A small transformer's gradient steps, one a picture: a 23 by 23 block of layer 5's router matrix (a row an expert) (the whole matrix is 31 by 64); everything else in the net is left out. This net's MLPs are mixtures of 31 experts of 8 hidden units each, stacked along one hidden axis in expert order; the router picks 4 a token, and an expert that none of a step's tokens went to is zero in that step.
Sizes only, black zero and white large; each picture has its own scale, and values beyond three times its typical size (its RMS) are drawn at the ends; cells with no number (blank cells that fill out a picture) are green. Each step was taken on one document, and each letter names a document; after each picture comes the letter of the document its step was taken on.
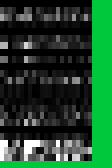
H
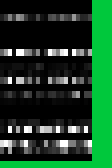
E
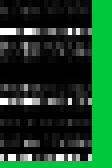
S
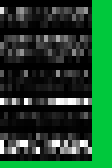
H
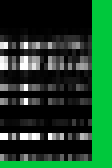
S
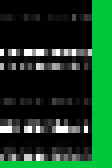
E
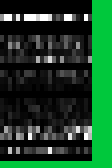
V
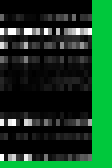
S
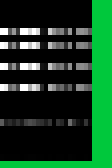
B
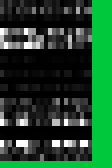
H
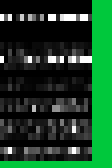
V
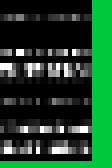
E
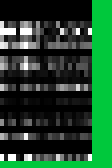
S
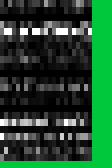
H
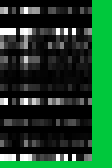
S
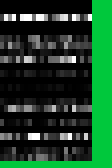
V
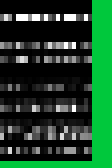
V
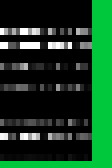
B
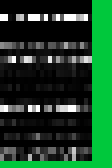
V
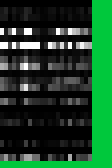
S
